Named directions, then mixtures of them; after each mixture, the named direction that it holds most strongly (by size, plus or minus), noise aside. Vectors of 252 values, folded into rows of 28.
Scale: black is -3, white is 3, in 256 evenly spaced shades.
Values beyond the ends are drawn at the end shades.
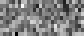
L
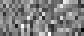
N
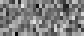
L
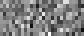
N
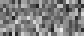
L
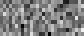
N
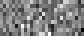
N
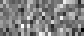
N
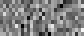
N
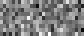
N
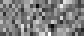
N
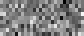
L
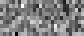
L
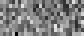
L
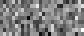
N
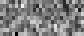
L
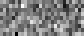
L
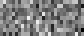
N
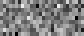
L
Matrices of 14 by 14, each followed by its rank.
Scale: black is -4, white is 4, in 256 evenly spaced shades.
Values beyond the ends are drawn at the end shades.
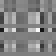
one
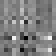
two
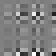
one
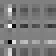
one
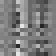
two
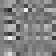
two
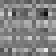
two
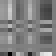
one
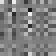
two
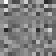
two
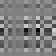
one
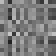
two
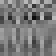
two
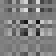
one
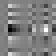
one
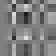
one
